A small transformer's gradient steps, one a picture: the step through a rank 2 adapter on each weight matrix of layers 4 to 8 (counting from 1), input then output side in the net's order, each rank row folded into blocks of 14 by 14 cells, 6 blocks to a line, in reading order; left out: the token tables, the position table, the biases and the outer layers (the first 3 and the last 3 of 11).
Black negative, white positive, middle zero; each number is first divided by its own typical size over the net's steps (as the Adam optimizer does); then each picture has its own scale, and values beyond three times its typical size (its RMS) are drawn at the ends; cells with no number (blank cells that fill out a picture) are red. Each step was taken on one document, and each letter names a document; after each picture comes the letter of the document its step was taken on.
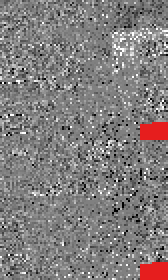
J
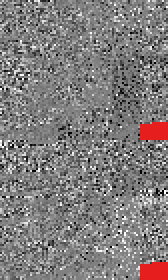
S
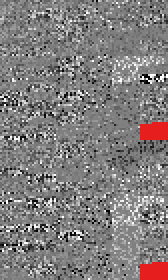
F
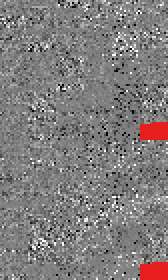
J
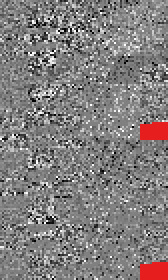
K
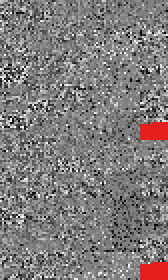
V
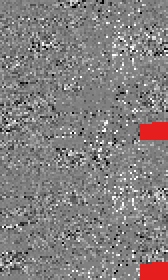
S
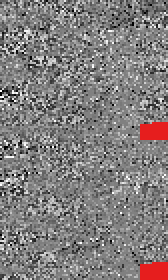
K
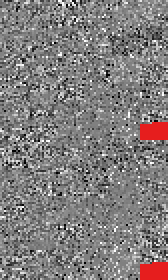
V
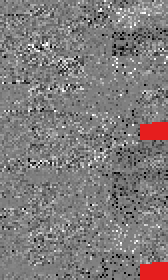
J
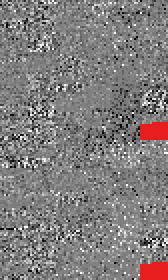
S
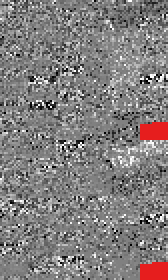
F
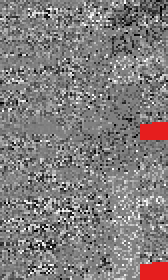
F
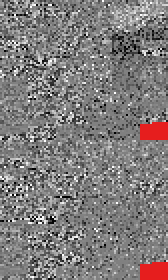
K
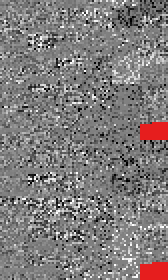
F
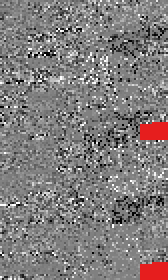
F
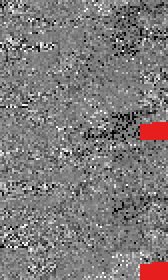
J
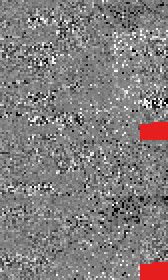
J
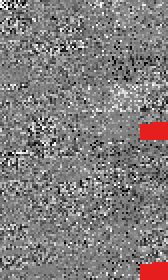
S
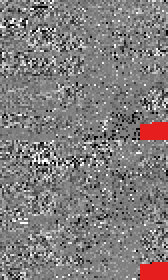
S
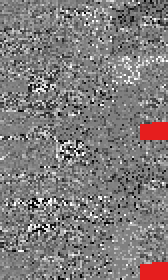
F
